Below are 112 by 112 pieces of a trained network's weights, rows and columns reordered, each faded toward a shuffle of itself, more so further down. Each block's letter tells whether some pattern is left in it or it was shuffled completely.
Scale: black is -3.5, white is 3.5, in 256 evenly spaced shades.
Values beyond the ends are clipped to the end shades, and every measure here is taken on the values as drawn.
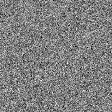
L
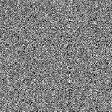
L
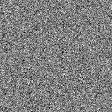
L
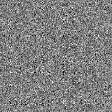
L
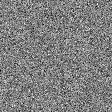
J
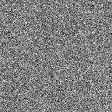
L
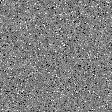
J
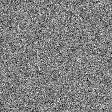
J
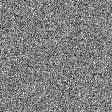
J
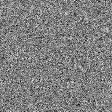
L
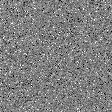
J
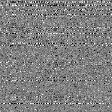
L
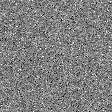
J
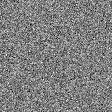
J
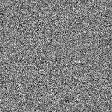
L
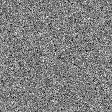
J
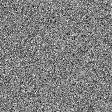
J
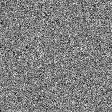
L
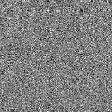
L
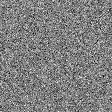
J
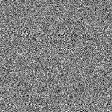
L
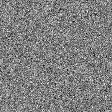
L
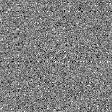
L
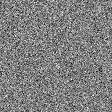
J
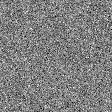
J
